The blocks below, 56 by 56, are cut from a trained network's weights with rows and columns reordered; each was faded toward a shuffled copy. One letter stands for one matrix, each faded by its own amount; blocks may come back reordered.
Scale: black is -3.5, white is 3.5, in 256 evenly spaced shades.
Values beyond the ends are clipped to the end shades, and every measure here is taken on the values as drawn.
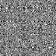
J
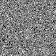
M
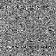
J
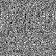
J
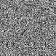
J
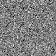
M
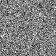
M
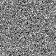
M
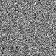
M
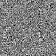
M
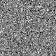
M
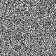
M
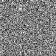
J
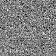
M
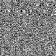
J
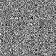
J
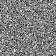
M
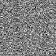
J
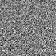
J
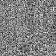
J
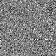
M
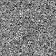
M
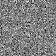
M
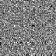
J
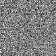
M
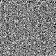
J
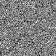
M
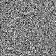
M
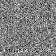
J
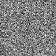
J
